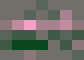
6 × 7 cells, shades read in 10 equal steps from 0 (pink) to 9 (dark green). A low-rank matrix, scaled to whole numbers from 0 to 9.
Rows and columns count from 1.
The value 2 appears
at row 3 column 2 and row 3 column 6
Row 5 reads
7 9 9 9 5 7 4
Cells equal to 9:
3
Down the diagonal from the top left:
5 5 0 5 5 5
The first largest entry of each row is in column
4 3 1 2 2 7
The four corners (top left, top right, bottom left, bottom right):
5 5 5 6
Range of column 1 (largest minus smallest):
3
